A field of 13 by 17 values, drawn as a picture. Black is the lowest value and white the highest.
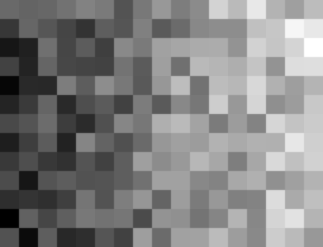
There is an overall slope up to the right. The texture is fine-grained noise. The ninth with the highest average is the top right. No regular stripes run through it.
